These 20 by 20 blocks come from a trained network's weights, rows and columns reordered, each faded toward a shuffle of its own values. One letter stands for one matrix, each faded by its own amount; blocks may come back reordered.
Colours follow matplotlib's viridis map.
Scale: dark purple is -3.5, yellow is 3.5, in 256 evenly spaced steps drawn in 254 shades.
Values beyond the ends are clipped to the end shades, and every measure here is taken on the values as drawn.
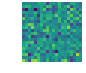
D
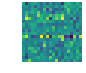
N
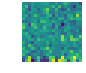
N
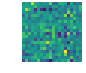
N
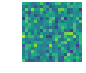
D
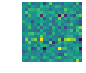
N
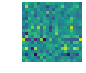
N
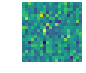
D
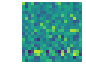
N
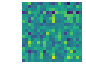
N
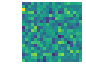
D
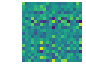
N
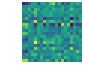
N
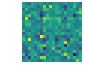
N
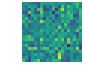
D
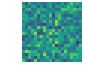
D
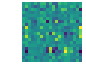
N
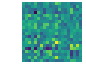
N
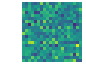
D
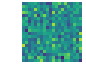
D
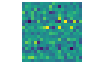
N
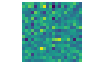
N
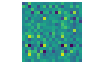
N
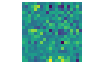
N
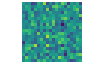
D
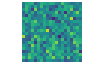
D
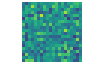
D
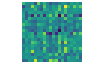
N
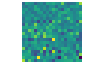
N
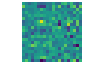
N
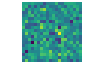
D
